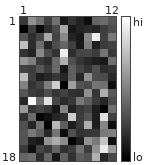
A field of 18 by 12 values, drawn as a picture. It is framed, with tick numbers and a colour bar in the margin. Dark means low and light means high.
Seam: none. Odd rows or columns: none. Average level on the scale: 30%. Mirror symmetry: none.
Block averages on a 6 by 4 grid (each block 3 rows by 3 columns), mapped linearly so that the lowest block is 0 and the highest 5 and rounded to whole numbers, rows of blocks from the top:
1303 / 3311 / 2231 / 3222 / 2133 / 1325
